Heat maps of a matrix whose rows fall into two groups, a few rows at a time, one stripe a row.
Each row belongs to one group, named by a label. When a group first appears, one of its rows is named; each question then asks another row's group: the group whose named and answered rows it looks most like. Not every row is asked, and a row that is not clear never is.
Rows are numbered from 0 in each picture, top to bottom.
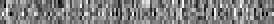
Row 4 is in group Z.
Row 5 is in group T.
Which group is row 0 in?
T
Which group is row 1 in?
T
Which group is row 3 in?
Z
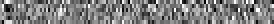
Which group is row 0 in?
Z
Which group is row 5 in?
Z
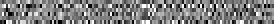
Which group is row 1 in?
T
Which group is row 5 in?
T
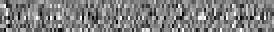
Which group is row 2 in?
Z
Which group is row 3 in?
Z
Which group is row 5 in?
Z
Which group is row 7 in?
T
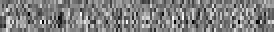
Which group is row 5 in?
Z
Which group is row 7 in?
Z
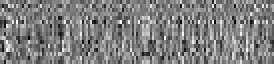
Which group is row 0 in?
Z
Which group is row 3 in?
Z
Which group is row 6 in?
T
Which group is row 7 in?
T
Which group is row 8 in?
T
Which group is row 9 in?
T
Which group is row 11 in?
Z
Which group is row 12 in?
Z
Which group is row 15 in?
T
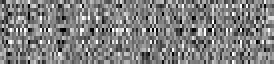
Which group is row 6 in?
Z
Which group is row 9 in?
Z
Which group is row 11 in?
T
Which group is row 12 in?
T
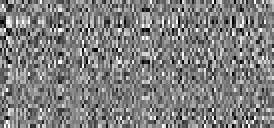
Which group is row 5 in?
T
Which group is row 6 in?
T
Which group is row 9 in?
T
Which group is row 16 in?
Z
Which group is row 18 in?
T
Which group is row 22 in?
Z
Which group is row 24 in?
T
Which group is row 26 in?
Z
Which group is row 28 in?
T
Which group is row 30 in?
Z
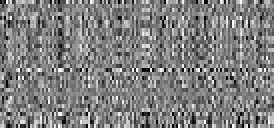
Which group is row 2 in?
T
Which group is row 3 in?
Z
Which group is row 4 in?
T
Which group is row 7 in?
T
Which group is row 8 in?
T
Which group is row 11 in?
T
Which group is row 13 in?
T
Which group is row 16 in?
T
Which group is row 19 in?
Z
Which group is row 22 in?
Z
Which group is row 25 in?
Z
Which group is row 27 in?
T
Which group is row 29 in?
Z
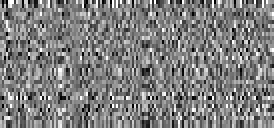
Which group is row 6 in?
Z
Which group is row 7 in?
T
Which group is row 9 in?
T
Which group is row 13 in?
Z
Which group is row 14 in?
T
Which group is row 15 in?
T
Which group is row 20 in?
Z
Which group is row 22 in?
Z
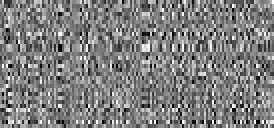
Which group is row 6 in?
Z
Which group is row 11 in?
T
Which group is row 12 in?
T
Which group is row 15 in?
T
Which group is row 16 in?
Z
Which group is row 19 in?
Z
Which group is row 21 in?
Z
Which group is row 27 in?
T
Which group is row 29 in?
T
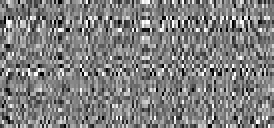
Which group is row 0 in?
T
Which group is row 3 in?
T
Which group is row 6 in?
T
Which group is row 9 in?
T
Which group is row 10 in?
T
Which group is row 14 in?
T
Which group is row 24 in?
T
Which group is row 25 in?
T
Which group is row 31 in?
Z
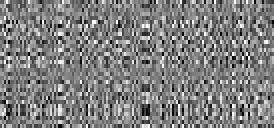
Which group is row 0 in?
Z
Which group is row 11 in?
Z
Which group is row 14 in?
T
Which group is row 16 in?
T
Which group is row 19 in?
T
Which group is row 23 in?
T
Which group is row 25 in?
T
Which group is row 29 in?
T
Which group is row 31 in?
T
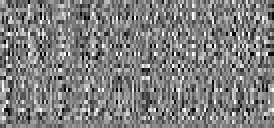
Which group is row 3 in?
Z
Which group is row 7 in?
Z
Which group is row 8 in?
T
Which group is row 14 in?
Z
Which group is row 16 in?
T
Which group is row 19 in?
T
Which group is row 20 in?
Z
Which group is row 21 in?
Z
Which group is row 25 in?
Z
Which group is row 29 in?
T
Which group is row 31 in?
T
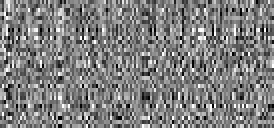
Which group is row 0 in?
Z
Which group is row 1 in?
Z
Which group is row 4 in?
Z
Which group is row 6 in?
Z
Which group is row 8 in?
Z
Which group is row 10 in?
Z
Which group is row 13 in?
T
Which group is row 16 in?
Z
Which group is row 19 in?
T
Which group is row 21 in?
Z
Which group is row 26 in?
Z
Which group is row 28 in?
Z
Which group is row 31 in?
T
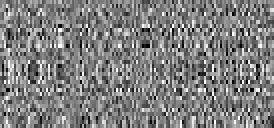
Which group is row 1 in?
Z
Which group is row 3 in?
T
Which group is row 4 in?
Z
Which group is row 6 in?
T
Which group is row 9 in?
Z
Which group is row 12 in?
T
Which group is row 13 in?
Z
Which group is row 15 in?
T
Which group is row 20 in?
T
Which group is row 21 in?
T
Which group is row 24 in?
Z
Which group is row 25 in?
Z
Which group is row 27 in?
T
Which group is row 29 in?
Z
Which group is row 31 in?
Z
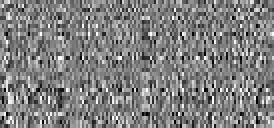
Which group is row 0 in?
Z
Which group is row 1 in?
Z
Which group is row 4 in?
T
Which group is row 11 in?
Z
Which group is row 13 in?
Z
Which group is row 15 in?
Z
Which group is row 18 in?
T
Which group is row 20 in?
Z
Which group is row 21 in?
Z
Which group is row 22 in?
T
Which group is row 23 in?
T
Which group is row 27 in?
T
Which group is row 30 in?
Z
